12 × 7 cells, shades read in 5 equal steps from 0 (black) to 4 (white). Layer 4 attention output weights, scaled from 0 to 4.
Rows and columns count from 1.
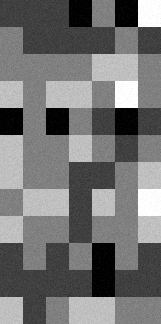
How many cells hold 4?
3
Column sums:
24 21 20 20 20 21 26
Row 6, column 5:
2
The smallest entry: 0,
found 7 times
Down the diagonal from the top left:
1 1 2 3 1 1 3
